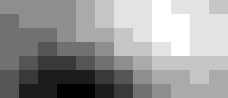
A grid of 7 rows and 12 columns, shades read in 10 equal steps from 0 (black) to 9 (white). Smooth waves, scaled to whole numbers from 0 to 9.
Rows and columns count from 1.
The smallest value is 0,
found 2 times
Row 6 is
3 2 1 1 1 2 3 5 6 6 7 6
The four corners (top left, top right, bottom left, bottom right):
5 7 3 6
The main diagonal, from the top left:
5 5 4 4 3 2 2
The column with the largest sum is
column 10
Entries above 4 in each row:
12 11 9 7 6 5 4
